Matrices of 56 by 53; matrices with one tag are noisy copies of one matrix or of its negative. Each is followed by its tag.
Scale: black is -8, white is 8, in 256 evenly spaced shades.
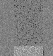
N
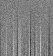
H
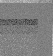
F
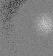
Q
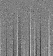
H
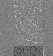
N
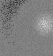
Q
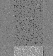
N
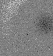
Q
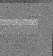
F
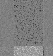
N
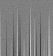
H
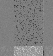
N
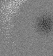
Q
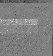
F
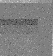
F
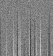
H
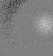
Q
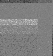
F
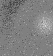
Q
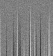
H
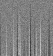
H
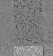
N
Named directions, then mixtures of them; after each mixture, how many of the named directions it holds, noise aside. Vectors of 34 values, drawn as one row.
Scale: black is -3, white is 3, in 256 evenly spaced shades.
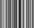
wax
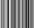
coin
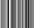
one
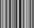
two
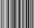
two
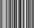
one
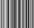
two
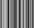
two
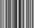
one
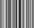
one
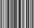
two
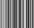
two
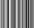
one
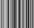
two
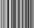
one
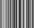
one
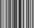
one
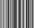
two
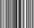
one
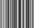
two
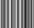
two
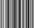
two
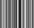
one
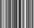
one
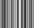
one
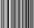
one
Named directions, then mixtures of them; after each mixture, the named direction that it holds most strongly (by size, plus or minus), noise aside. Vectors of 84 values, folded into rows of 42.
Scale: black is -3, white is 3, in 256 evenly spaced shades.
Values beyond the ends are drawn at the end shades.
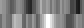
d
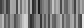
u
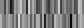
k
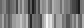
d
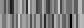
k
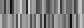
k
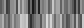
u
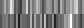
k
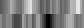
d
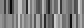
k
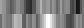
d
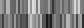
u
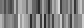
k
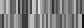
u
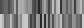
u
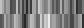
u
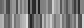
u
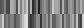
u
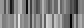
k
